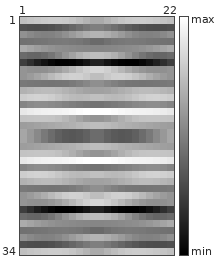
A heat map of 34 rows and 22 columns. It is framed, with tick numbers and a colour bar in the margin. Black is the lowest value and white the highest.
Slope: none. Grain: streaks across. Mirror symmetry: left to right and top to bottom. Average level on the scale: 60%.
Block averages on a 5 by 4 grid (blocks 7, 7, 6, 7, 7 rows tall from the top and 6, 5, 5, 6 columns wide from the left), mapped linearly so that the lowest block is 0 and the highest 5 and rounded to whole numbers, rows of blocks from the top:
0110
4554
4224
4554
0110
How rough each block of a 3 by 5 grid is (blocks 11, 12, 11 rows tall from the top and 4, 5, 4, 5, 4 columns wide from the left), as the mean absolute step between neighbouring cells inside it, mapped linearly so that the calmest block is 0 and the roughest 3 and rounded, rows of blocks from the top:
1 2 2 2 1 | 0 1 3 1 0 | 1 2 2 2 1
